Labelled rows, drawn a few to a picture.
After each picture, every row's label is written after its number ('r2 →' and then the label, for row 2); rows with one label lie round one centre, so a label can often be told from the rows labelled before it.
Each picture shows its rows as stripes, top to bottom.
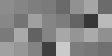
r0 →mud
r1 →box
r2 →mud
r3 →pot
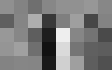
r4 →mud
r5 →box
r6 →pot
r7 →pot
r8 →pot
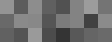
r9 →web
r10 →box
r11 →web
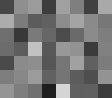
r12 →box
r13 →mud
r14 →web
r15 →box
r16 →box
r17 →box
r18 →pot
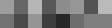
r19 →box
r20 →web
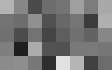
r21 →mud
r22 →box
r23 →web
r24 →web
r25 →pot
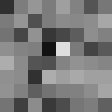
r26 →box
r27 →mud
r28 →web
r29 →pot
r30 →mud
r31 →mud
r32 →mud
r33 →web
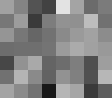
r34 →pot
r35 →mud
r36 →mud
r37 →mud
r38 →box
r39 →box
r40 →pot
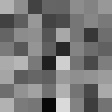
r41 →mud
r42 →web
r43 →box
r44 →web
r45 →pot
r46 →mud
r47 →box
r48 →pot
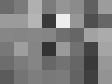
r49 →box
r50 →pot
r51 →mud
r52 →box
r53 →box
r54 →box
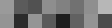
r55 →mud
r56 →web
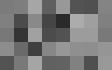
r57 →box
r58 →web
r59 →web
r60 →mud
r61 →box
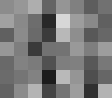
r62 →box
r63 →pot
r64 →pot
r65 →mud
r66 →box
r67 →pot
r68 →box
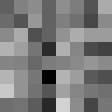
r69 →box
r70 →box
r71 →mud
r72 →pot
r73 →mud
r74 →pot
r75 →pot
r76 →pot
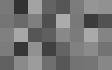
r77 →web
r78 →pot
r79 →mud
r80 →web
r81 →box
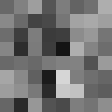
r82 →box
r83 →mud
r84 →web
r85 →web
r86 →box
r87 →pot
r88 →pot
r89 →web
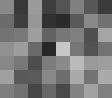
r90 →web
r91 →web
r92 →box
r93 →pot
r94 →mud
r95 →mud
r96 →mud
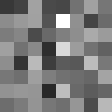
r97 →web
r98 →pot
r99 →mud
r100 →pot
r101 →web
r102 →box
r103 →pot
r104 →box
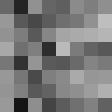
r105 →web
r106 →mud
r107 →mud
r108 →pot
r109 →web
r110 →mud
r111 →mud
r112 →web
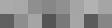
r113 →mud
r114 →box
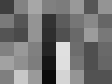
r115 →box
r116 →web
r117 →web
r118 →pot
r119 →pot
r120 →pot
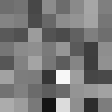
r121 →mud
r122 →mud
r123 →web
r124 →box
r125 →box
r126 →pot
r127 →mud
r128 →pot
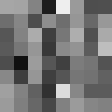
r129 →pot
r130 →mud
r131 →box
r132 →box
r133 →web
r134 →web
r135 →pot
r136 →mud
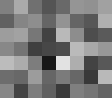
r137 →mud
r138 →box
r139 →pot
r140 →mud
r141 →pot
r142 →box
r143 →web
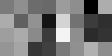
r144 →box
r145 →pot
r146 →pot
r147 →mud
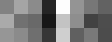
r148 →pot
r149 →pot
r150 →pot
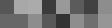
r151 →box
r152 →web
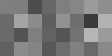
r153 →mud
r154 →box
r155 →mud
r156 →box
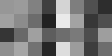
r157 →pot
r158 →pot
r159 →box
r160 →pot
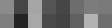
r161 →web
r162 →web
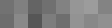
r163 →mud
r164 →mud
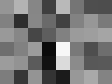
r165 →pot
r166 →web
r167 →mud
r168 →pot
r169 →pot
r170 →web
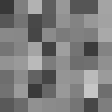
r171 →box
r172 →mud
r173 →mud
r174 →box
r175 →box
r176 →mud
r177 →mud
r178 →box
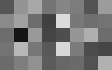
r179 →box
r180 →pot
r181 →web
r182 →pot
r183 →box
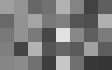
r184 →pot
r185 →box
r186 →pot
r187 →web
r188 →pot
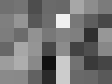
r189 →mud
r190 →pot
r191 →box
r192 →box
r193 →pot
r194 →pot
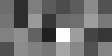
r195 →web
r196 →web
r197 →pot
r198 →box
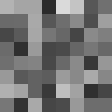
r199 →pot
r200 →box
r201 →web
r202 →web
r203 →box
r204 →mud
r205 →pot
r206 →web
